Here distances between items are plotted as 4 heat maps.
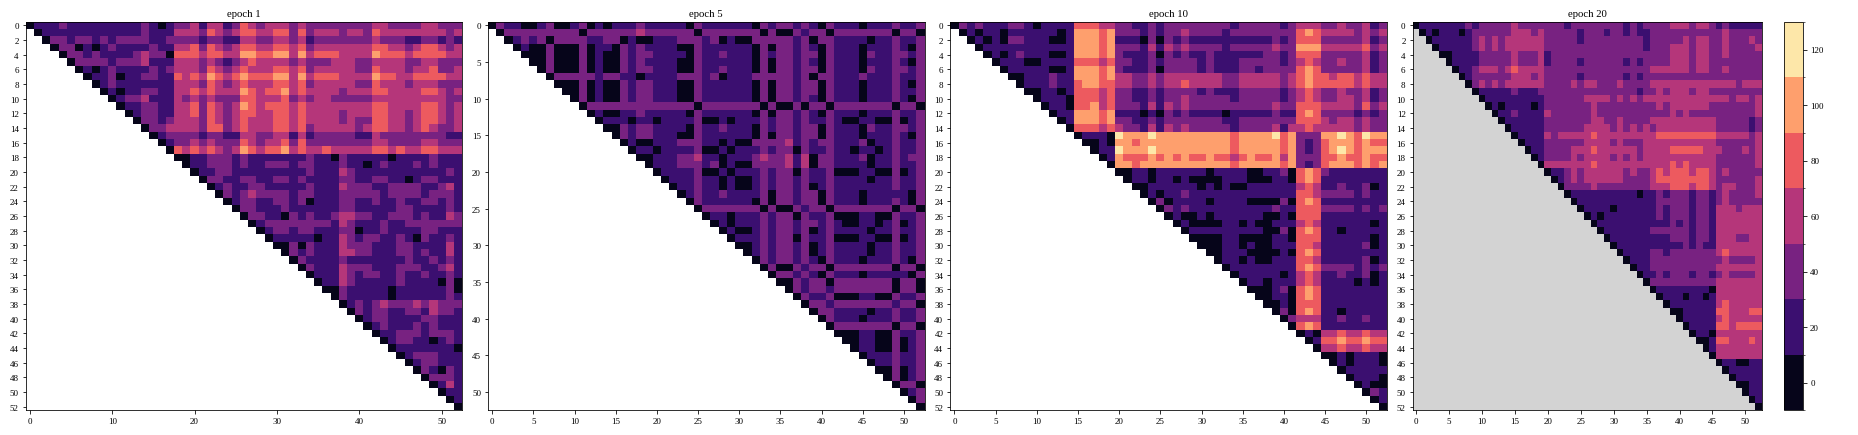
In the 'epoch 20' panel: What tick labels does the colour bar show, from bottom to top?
0, 20, 40, 60, 80, 100, 120
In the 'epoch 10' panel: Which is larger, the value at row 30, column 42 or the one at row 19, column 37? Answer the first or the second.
the second
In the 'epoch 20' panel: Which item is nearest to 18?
11
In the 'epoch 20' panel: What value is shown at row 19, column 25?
60
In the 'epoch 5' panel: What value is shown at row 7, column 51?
20
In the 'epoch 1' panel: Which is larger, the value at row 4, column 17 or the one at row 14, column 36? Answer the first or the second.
the second
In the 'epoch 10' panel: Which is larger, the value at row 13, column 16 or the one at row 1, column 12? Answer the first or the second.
the first
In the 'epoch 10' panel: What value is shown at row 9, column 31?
40
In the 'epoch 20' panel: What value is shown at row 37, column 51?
60
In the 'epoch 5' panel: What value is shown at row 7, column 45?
40
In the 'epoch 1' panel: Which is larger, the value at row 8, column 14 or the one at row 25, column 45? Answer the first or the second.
the second
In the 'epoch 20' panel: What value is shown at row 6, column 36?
60
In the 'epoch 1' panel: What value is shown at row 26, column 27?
40
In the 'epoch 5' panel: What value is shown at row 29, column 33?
40
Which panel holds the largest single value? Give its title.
epoch 10
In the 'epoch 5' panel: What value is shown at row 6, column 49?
40
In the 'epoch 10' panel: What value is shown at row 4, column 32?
20
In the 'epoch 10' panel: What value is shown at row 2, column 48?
40
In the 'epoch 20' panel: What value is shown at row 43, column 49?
60
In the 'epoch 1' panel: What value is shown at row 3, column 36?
60
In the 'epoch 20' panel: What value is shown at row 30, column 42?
20
